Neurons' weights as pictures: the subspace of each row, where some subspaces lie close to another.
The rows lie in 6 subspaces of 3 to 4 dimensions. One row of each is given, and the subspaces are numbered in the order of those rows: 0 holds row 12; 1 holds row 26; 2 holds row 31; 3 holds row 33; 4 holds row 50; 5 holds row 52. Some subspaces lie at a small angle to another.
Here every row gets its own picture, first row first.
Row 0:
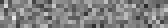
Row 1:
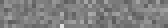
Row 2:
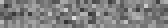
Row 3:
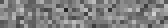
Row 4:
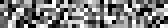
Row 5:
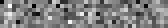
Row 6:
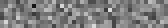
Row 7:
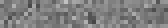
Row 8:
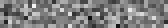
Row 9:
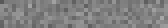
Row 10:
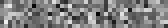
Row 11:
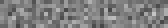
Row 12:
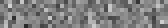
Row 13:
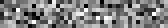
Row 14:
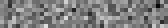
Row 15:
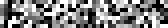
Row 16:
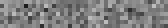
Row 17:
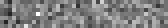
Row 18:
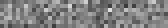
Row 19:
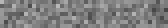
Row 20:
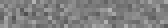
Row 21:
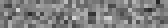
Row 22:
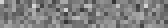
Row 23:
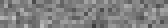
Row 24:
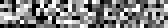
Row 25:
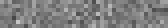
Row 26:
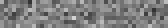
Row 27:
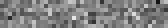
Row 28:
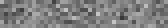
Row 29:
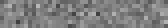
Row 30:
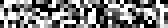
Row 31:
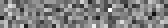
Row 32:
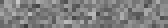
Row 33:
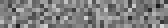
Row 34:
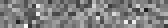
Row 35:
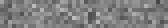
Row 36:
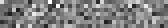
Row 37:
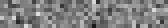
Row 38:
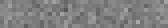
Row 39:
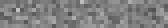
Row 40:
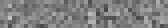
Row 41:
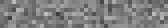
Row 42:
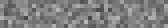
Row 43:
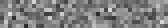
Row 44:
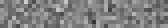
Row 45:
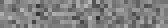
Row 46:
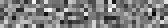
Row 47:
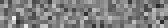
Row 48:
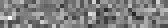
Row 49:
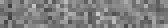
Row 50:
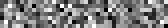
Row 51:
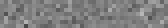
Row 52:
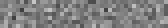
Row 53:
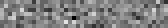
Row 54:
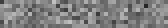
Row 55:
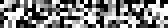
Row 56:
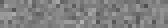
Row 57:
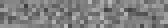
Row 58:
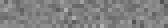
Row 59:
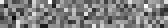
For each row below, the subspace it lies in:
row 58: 2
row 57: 2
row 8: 2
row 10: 4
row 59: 3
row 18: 2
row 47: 3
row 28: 4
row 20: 5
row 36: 3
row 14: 3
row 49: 0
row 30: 3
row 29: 3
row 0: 3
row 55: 1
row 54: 4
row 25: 0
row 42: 2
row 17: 3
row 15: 3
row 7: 1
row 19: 1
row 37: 0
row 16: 2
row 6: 4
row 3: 4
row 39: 2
